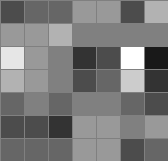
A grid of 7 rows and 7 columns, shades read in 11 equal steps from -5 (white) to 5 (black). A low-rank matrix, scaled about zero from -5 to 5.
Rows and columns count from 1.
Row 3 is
-4 -1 0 3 2 -5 4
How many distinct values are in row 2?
3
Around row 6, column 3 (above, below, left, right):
1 1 2 -1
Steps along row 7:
same same down same up down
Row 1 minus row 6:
0 -1 -2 0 0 2 -1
